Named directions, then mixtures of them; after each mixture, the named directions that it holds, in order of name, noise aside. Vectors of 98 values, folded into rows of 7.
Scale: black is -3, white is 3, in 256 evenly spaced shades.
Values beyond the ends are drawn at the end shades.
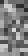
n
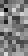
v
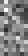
n, v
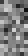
n, v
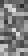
n, v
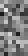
v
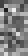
n, v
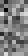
v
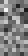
n, v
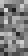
n, v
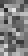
n, v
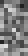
n, v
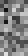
v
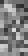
n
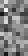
v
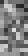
n
